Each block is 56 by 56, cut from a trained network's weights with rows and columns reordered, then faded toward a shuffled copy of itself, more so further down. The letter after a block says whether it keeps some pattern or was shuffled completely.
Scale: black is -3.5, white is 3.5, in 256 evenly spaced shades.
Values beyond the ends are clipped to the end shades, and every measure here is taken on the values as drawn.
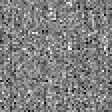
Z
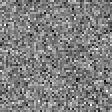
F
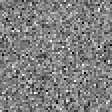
F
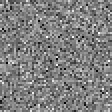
F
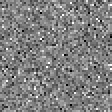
F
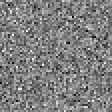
F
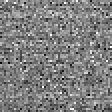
Z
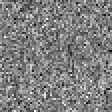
Z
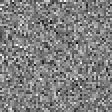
Z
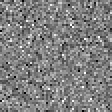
F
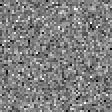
F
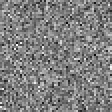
Z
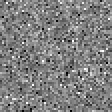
F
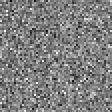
F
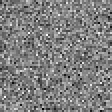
F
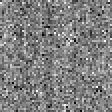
Z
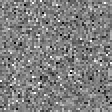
F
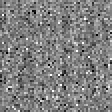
Z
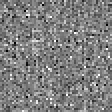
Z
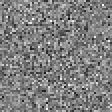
F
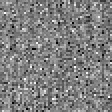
Z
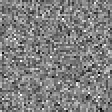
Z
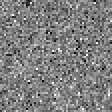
F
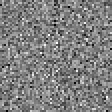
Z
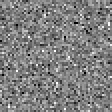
F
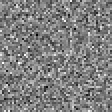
F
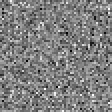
Z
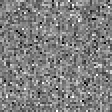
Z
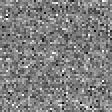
Z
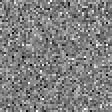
F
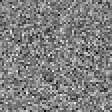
F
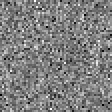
F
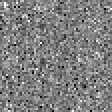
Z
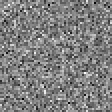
F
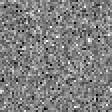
F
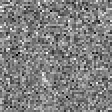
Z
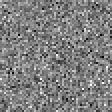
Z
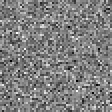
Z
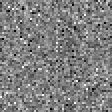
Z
